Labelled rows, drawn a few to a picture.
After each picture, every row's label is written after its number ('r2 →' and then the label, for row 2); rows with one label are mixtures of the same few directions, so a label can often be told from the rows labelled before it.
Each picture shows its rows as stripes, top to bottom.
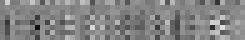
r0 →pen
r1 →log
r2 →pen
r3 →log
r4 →pen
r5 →log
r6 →pen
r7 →log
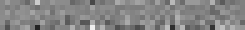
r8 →log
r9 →log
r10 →pen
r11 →log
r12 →pen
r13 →log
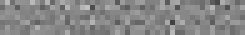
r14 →pen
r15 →pen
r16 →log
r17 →pen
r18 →log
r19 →log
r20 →log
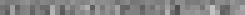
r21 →log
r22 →pen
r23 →pen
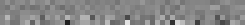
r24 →pen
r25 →pen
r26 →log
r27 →pen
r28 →log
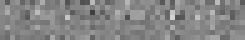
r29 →pen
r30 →log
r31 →log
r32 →log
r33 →pen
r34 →log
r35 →log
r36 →pen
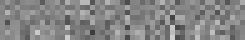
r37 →pen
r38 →pen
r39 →pen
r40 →log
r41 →pen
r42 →log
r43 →log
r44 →log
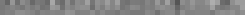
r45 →pen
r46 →pen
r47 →log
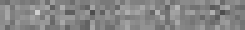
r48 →pen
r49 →pen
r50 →log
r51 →pen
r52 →pen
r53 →pen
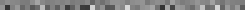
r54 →log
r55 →pen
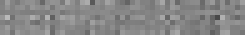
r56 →pen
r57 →pen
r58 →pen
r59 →pen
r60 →log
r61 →pen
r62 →pen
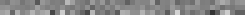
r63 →log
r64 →log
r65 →pen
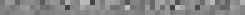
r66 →pen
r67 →log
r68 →log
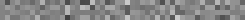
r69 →pen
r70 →pen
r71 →log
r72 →log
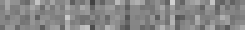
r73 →log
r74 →pen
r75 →pen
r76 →log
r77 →log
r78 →pen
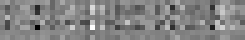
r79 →pen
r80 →log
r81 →log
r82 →pen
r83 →pen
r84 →log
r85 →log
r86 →pen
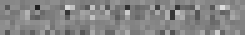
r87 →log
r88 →log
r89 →log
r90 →log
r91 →pen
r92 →pen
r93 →pen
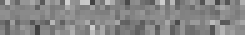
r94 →pen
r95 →log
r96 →pen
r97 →pen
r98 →pen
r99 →log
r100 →log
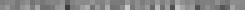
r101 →log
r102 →log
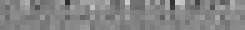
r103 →log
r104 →log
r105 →log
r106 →pen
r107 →pen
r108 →pen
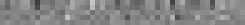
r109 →log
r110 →log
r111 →pen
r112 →log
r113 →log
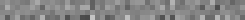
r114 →log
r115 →pen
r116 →pen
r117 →pen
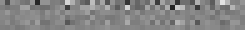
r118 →log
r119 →log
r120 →pen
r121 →pen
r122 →log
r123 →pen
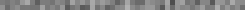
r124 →log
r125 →pen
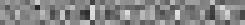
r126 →log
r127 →log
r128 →pen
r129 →pen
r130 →pen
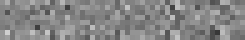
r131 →pen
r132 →log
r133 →pen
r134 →log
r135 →pen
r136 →log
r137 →pen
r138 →pen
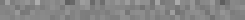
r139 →log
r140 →pen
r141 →log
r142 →pen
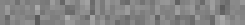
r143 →pen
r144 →log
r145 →log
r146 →log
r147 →log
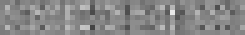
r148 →pen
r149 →pen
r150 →log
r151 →log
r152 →log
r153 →pen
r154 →log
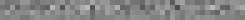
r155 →log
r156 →pen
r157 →pen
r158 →log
